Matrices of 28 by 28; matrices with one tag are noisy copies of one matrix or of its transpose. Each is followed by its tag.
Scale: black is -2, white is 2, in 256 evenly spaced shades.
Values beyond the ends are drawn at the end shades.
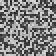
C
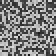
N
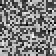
N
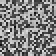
C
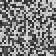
N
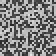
C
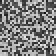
N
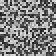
C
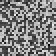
N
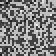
N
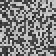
N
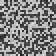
C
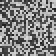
N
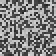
C
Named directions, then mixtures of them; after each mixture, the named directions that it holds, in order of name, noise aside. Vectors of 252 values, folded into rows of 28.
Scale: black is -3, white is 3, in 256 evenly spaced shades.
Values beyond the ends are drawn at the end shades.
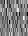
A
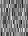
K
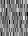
A, K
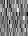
A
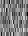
A, K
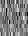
A, K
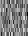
A, K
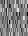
A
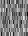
A, K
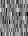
A, K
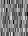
A, K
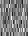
K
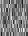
K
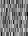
A, K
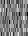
A, K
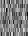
A, K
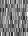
A, K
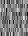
A, K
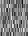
K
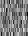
A, K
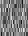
K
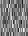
K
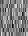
K
